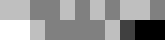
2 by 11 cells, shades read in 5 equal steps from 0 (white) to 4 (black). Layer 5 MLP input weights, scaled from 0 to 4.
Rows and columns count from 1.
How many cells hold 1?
8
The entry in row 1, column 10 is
1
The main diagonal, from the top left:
1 0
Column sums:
1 1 3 4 3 4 3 3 4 5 6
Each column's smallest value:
0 0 1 2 1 2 1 1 1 1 2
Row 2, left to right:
0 0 1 2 2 2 2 1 3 4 4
